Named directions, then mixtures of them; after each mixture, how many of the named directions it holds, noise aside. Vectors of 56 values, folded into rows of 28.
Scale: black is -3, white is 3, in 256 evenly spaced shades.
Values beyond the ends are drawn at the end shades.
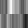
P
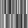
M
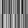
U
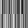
one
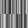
one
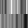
two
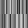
two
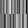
one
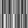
two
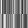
two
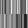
two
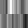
one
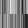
two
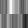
one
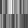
two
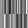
one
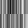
three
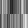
two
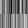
three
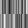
two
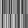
one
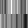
two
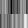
two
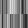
two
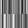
two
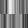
two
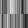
two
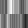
one
